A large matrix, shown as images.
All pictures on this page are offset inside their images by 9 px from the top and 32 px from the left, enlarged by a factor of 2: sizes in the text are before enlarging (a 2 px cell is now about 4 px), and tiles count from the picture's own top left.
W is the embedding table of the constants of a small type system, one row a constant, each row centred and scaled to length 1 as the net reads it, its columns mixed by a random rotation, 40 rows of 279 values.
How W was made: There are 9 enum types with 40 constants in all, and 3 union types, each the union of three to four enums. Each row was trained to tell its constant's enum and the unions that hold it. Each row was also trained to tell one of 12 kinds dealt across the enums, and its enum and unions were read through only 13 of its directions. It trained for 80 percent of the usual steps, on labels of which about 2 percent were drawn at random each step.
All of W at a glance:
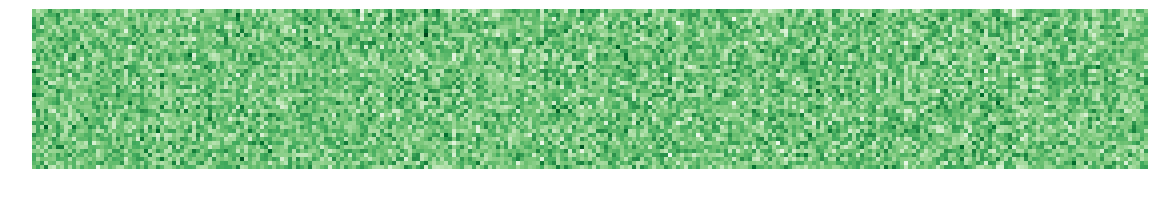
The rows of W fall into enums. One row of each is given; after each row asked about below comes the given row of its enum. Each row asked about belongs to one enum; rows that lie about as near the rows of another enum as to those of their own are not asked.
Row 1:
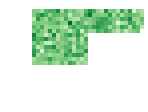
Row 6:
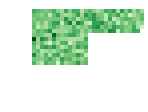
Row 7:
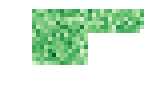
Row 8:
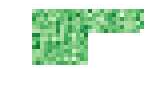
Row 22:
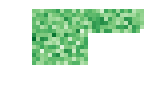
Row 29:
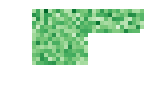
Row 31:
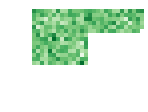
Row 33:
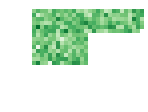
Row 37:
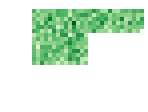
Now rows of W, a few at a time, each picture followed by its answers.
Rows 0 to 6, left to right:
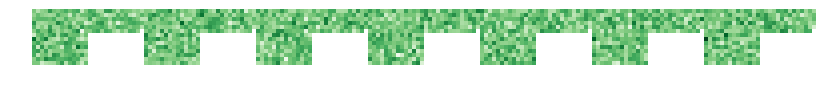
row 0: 7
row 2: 37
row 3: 22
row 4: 31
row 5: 6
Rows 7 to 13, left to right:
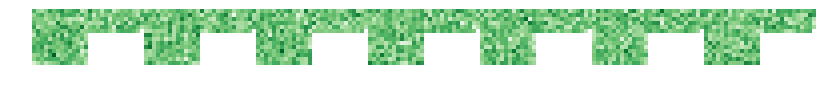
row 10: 6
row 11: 33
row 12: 33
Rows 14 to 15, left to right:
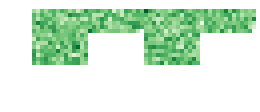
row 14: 37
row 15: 6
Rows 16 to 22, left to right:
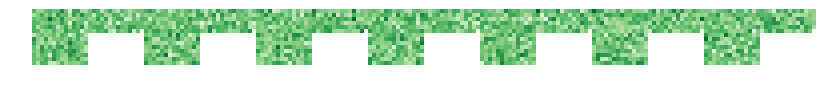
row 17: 6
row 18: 1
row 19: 31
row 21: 31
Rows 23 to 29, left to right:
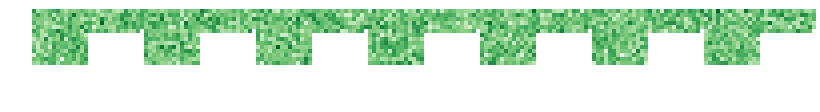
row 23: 37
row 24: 1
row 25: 31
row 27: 8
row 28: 22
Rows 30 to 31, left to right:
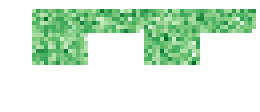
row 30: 33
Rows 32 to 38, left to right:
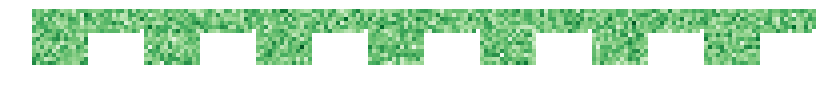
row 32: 31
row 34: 37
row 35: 8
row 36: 33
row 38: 6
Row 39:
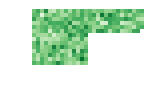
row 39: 8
